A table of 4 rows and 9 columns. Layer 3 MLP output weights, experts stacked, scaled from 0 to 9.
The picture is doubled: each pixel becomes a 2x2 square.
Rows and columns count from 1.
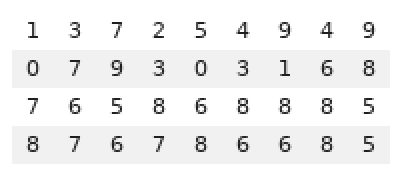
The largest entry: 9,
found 3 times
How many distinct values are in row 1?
7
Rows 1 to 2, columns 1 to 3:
1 3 7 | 0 7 9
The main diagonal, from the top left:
1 7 5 7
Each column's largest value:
8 7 9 8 8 8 9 8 9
